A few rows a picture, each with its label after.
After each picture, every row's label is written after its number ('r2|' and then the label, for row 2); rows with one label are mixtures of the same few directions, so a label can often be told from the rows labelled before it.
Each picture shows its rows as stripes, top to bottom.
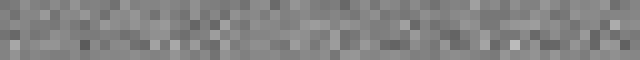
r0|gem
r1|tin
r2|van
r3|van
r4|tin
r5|van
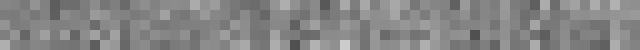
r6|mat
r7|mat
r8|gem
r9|gem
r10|gem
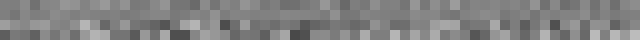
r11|mat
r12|van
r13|van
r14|mat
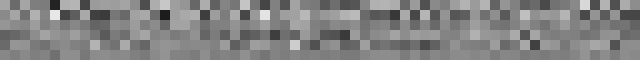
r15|mat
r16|mat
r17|mat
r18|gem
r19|gem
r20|mat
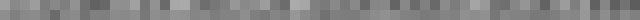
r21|mat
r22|mat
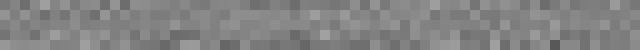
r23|gem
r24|gem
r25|van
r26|mat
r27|van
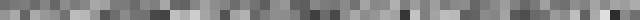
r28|mat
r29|van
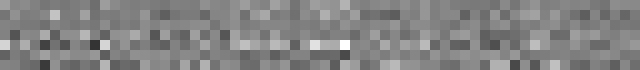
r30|gem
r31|mat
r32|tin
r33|tin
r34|gem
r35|gem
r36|tin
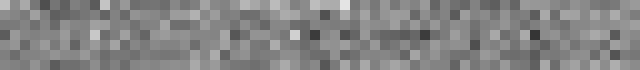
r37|gem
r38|mat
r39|mat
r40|gem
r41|gem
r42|van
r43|mat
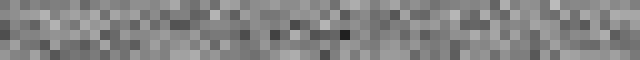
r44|van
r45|tin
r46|mat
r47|gem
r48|tin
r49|mat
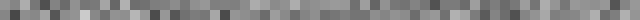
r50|gem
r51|tin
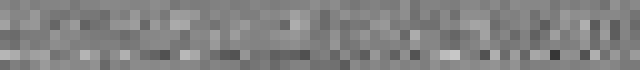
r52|van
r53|mat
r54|mat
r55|van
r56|van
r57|van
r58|gem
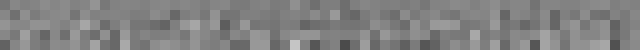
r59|gem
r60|van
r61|van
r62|gem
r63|gem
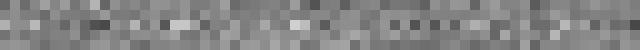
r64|gem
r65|tin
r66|mat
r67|van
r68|gem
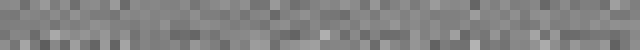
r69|gem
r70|gem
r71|mat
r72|mat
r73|gem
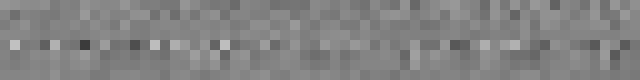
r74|van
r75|tin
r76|gem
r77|gem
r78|tin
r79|van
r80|van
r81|mat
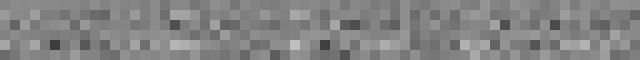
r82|tin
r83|mat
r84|van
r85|van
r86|mat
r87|gem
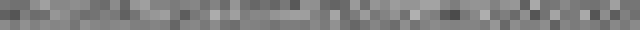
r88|gem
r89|van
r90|van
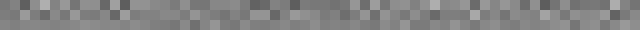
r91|gem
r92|gem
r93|tin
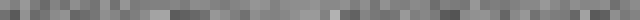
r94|gem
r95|van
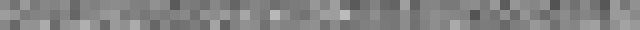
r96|van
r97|gem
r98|tin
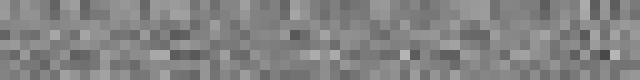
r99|mat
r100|mat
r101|tin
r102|mat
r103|van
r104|van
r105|tin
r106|mat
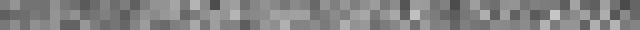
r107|tin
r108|van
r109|mat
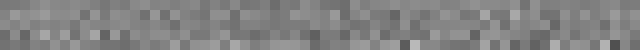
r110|gem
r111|tin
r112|van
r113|gem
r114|van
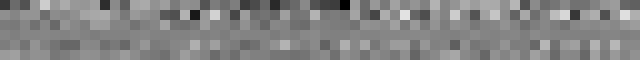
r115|gem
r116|tin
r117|mat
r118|gem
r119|mat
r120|van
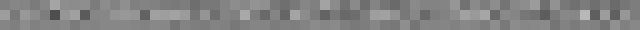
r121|mat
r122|mat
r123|van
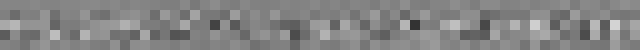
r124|tin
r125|tin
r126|van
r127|mat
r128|gem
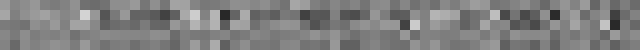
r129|mat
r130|van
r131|van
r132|van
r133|van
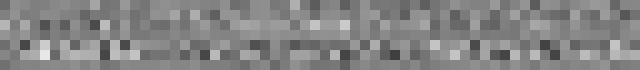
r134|gem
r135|tin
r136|gem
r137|gem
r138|gem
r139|tin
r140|gem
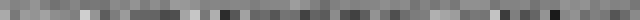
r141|mat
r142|van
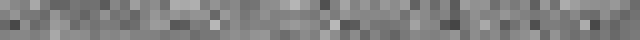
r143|mat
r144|tin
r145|van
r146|mat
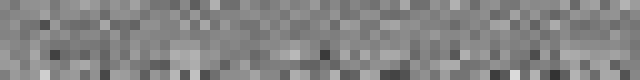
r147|tin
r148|tin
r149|tin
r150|gem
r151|mat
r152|mat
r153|van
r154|tin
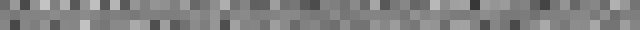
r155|gem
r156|van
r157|tin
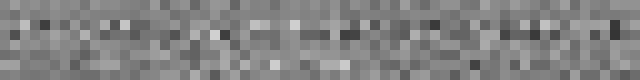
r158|tin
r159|van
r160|gem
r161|van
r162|tin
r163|van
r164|gem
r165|tin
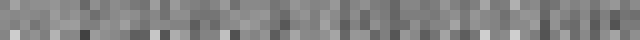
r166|tin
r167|mat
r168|mat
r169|tin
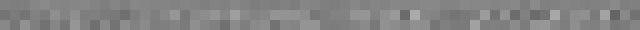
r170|gem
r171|van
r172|gem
